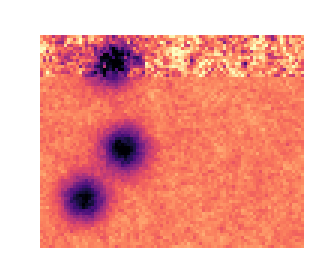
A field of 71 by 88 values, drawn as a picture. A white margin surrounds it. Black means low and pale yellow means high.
A horizontal seam about 20% of the way down splits the table, and the bottom part is calmer. Three dips sink into the field. On average the colour sits 70% of the way up the scale. Most values sit high, with a long tail of low ones.
